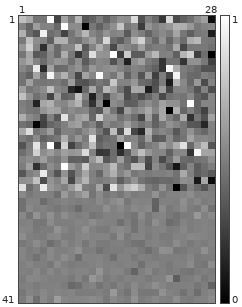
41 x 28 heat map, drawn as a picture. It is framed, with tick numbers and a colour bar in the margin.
Seam: horizontal, 60% of the way down, the bottom part calmer. Histogram: heavy tails on both sides. Stripes: none. Slope: none. Grain: fine.
